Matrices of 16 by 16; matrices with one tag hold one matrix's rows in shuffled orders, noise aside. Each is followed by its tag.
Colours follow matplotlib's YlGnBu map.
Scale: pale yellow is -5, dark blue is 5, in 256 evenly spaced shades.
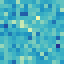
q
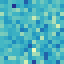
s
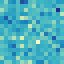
q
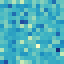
q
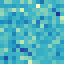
q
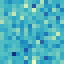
s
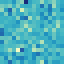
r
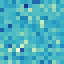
r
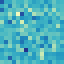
r
